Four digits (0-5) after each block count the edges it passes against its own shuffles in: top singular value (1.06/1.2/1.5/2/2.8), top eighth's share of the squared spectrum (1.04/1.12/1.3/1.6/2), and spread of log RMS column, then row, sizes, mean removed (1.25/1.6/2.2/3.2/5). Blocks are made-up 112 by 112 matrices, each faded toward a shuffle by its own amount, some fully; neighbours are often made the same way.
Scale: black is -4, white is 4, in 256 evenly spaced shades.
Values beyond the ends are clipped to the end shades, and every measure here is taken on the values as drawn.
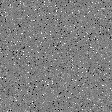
0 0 0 0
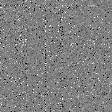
2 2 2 1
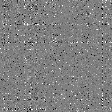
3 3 2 2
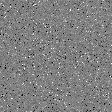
1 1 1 0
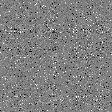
2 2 2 2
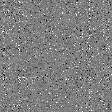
2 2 2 2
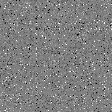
1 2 1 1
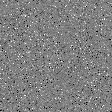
0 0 0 0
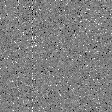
3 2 1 0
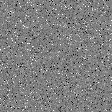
1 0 0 0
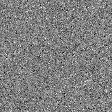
0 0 1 0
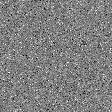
0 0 0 0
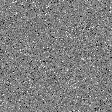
0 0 0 0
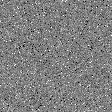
0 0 0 0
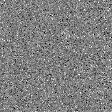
0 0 1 0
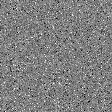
0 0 1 0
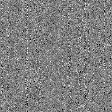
1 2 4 0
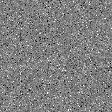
0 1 1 0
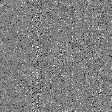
1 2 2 0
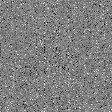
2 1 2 0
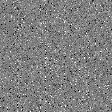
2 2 2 0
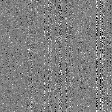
3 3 4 0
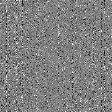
2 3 3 0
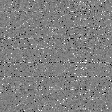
4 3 1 2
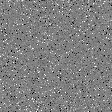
2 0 0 0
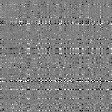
5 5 3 4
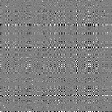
5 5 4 4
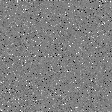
2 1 0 0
